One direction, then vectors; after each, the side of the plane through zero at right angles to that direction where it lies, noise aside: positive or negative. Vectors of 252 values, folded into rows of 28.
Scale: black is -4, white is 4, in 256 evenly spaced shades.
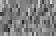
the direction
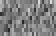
positive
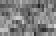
negative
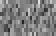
positive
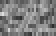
negative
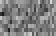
positive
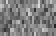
positive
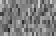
positive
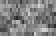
positive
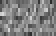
negative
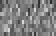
negative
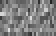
negative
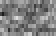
positive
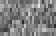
positive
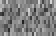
positive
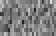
positive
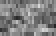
positive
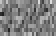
positive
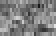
negative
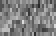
negative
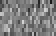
negative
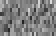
positive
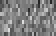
negative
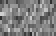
negative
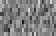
positive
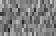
positive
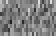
positive
